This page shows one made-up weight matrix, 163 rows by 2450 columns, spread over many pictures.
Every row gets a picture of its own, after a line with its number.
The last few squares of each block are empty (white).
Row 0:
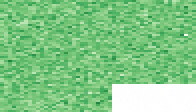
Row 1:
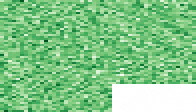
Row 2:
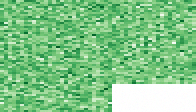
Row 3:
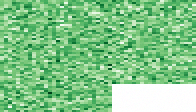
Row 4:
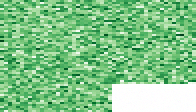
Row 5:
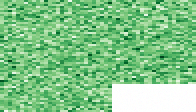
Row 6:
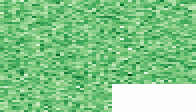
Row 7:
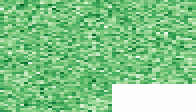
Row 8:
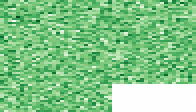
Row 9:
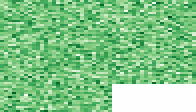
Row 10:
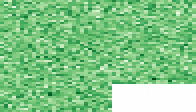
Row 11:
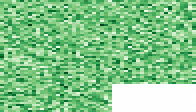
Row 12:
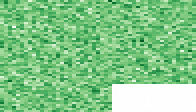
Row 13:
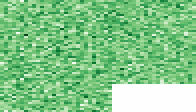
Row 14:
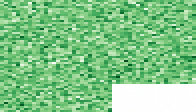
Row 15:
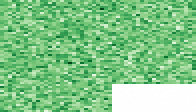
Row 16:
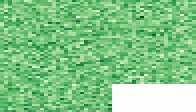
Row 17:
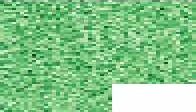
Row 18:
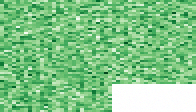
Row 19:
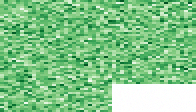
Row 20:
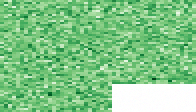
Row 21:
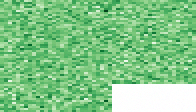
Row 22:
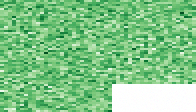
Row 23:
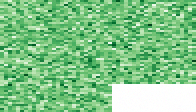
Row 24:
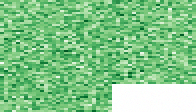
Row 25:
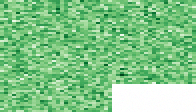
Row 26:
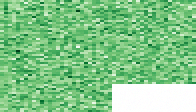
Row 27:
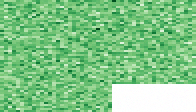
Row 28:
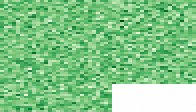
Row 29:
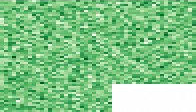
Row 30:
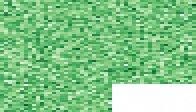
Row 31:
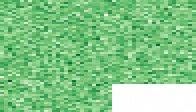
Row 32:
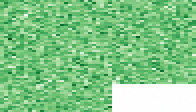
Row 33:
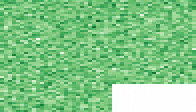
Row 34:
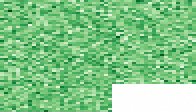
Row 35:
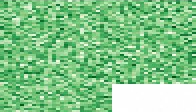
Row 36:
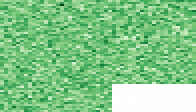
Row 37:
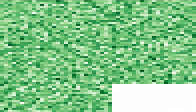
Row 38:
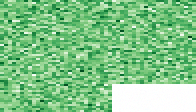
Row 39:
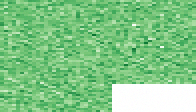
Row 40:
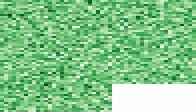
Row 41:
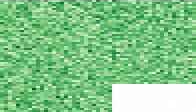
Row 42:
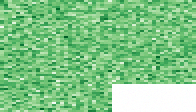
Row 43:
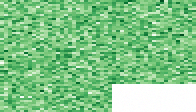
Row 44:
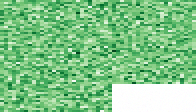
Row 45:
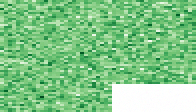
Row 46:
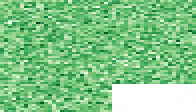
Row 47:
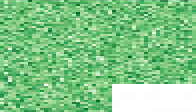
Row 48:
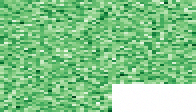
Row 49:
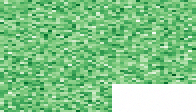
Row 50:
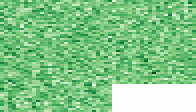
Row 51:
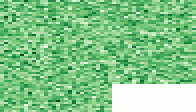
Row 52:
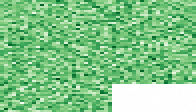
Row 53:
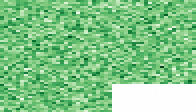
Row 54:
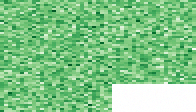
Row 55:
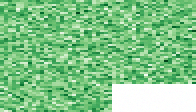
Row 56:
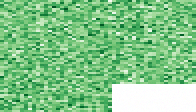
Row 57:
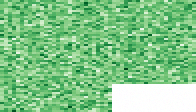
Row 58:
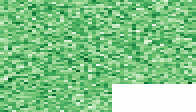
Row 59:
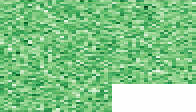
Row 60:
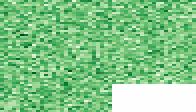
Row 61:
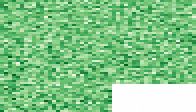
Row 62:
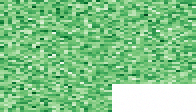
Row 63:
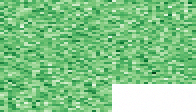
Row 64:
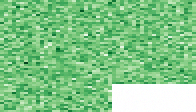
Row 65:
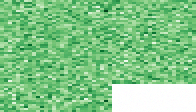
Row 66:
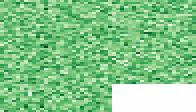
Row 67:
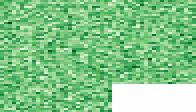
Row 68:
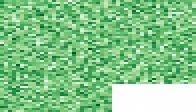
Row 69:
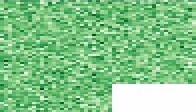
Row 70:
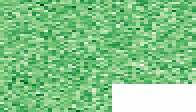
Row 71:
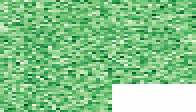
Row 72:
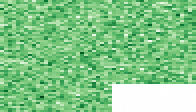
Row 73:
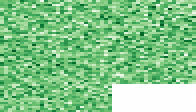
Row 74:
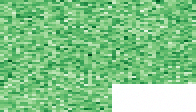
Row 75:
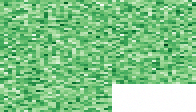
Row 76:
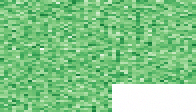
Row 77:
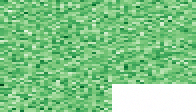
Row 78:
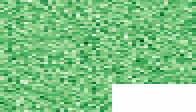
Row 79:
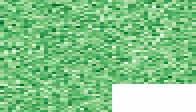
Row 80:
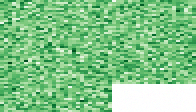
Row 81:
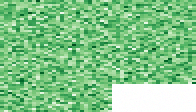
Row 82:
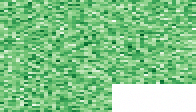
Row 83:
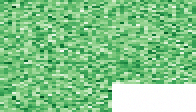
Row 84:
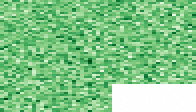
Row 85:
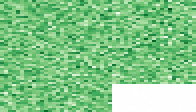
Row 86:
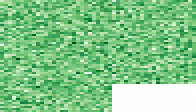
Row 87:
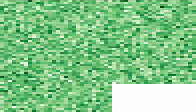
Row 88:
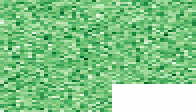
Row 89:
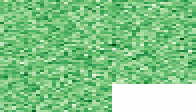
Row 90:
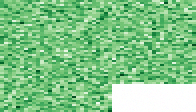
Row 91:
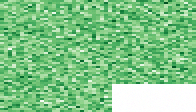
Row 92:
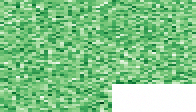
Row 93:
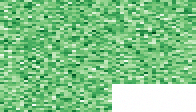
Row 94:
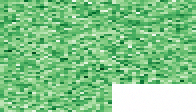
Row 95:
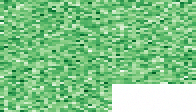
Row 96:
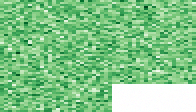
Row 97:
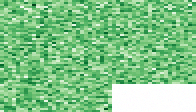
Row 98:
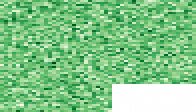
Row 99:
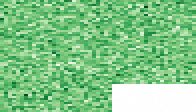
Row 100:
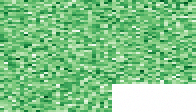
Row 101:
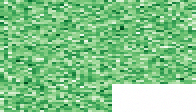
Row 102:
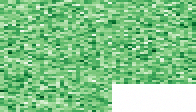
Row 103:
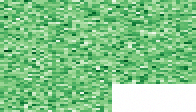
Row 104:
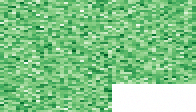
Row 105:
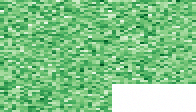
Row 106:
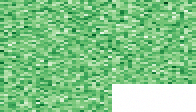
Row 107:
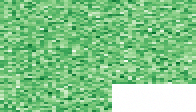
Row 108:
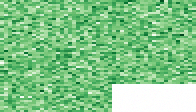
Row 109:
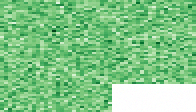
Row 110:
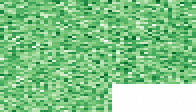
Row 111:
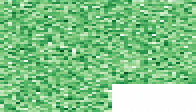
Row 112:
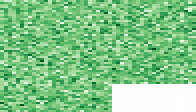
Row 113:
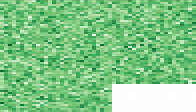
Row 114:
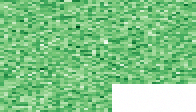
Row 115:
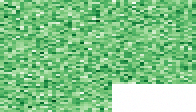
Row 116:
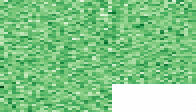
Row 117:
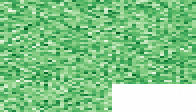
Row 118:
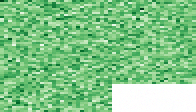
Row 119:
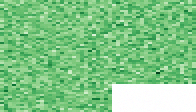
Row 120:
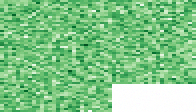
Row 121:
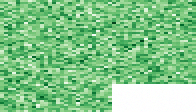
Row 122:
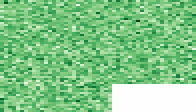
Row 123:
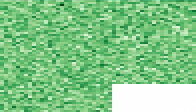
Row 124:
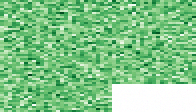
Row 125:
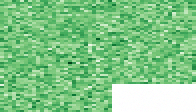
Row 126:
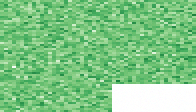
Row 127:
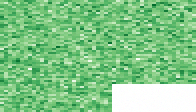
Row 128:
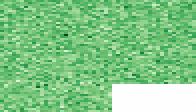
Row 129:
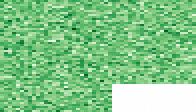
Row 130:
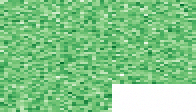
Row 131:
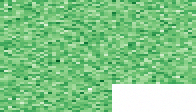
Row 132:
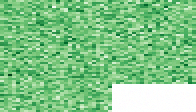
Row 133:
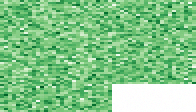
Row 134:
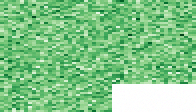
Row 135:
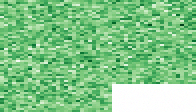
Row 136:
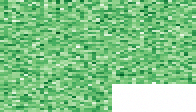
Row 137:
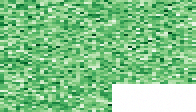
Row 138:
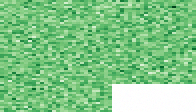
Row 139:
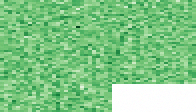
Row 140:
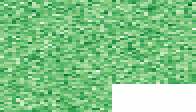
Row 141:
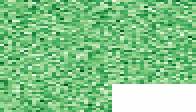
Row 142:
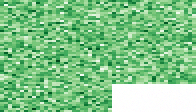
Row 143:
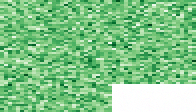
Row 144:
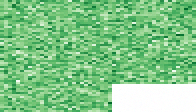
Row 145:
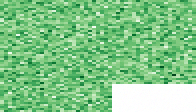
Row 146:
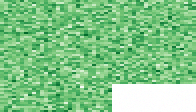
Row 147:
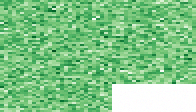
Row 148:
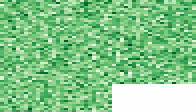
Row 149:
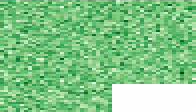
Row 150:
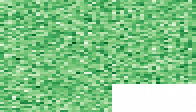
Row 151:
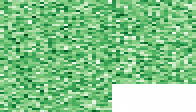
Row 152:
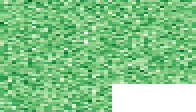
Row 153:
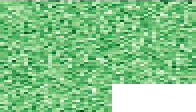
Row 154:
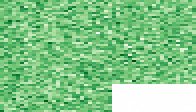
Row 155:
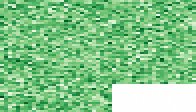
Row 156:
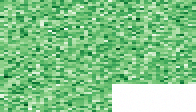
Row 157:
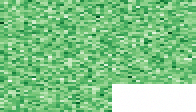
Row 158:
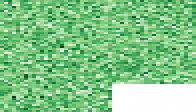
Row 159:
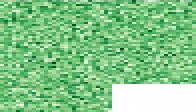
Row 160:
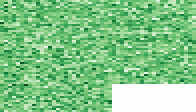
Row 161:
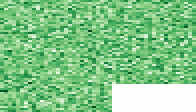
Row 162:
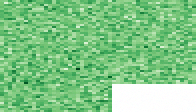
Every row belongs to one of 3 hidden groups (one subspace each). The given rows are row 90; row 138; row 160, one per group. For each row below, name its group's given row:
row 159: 160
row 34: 90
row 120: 160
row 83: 160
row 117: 90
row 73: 90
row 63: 138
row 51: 160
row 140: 160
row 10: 160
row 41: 138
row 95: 138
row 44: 138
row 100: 90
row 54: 138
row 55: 138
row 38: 90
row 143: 138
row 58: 138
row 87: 138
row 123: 90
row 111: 160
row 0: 90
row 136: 90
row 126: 160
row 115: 160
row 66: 160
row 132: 90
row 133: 138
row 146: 90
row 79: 90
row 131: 160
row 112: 138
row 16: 160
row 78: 138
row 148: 90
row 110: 90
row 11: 138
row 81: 138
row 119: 138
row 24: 90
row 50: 138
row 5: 90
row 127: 138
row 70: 138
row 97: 160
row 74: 90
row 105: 90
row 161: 138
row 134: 90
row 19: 138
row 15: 138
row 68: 160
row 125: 138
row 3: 160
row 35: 160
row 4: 90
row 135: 138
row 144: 90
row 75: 160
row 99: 90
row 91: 138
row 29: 138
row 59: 138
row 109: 90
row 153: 138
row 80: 160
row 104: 160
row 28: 138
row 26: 90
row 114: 90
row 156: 90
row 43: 90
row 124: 160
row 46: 160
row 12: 138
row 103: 160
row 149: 138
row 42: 90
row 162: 138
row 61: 160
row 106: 138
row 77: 90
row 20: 160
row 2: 138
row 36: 90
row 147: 138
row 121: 138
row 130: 90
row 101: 138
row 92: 160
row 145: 138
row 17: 90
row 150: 160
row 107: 160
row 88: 138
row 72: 138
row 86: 160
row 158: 160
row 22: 138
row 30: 160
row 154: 160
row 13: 90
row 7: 138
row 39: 138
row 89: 138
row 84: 138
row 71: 160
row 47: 138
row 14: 160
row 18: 90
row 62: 90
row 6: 90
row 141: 90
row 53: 138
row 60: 90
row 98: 160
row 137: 138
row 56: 90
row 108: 90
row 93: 160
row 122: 138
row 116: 90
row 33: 138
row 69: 138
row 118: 90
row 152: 138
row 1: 90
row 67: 160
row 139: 90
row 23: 138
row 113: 138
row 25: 90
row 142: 160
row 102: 138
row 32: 160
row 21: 160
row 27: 160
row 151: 90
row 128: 90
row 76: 90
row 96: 138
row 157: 138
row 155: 138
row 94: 160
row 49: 138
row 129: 160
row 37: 90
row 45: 138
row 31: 138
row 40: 138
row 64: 160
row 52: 90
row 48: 90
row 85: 90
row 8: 90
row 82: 160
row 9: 90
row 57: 90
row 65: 160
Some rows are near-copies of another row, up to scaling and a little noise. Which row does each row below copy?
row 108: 43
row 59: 96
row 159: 98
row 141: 38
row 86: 150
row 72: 45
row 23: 143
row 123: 36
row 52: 37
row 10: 20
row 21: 65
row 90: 48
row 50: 63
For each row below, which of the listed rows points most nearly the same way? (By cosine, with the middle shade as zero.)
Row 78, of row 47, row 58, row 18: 58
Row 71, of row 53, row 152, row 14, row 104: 14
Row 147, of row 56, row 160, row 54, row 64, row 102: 54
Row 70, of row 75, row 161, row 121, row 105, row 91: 91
